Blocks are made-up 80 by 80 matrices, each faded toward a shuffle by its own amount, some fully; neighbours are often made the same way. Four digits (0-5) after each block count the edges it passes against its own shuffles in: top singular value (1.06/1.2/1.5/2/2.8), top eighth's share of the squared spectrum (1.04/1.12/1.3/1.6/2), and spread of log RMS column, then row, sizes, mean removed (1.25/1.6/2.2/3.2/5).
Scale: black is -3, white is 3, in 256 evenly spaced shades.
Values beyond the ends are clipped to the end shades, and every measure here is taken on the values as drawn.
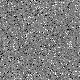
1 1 0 0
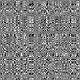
5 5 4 4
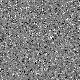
2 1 0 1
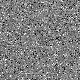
2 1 0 0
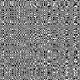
5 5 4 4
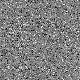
3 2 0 1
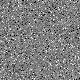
1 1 0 0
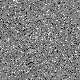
2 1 0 0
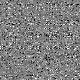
3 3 1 2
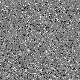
1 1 0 1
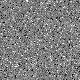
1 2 0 0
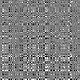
5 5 4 4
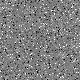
0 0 0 0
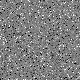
0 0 0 0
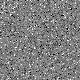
0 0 0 0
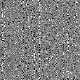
2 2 3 0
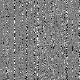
2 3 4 0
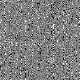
1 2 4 0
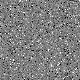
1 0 1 0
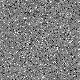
0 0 1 0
